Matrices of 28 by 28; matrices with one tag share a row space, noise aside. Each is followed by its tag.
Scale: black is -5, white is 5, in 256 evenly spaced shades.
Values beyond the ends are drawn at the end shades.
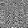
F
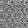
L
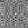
F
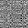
L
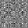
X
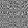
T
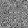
T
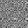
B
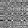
L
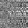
L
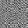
B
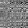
L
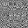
T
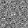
X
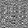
X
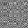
T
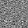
X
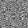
X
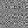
B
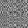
T
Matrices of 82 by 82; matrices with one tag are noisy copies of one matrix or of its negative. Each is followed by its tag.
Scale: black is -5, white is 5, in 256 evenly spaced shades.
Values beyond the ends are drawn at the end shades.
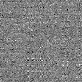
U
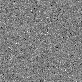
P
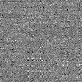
U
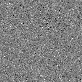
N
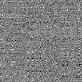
U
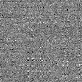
U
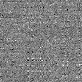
U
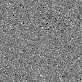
N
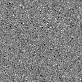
N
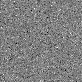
P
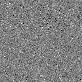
N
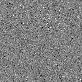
N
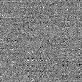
U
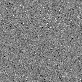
N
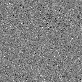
N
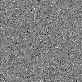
P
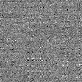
U
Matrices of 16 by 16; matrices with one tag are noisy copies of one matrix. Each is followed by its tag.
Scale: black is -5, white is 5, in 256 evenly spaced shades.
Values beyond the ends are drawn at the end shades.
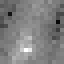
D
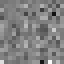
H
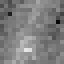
D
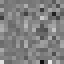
H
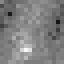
D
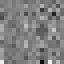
H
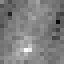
D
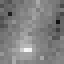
D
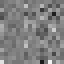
H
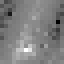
D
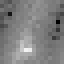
D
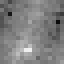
D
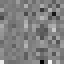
H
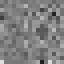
H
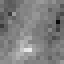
D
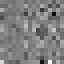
H
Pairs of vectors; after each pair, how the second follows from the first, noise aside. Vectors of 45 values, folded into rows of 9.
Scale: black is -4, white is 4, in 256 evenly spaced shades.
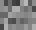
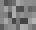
wrapped around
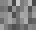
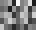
scaled up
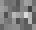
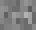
shrunk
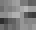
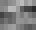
wrapped around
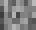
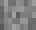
shrunk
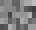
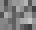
wrapped around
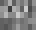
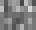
wrapped around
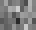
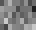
wrapped around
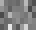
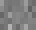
shrunk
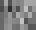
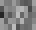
wrapped around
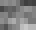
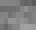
shrunk
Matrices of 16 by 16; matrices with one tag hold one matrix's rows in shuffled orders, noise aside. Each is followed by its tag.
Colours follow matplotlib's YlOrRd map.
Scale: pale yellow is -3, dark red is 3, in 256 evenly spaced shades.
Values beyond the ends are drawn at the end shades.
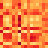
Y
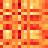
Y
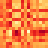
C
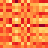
C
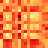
Y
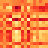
C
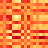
C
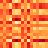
C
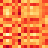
Y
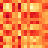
Y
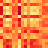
Y
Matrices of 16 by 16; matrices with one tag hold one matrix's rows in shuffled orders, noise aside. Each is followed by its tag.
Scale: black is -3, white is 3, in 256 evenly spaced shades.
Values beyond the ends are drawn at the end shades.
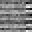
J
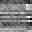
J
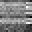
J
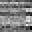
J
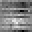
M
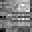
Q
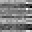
J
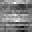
M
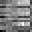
Q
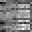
Q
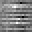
M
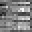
Q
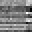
J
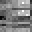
Q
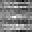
M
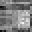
Q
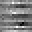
M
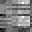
Q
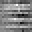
M
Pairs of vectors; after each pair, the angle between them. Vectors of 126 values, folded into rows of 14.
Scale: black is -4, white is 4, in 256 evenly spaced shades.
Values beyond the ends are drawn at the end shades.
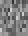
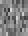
nearly parallel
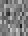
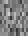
nearly opposite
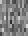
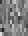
nearly opposite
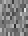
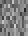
nearly opposite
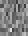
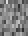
partly aligned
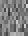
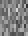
nearly opposite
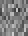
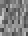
orthogonal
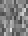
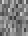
partly aligned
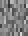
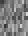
orthogonal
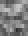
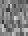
partly opposed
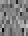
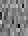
orthogonal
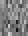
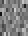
orthogonal
